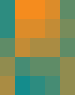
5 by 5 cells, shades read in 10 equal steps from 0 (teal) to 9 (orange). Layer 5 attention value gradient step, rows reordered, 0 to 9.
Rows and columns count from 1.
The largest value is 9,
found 2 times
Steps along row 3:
up down same down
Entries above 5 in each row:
3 3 3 0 1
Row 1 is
1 9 9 8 3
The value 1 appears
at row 1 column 1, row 2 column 1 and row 5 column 3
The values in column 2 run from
0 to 9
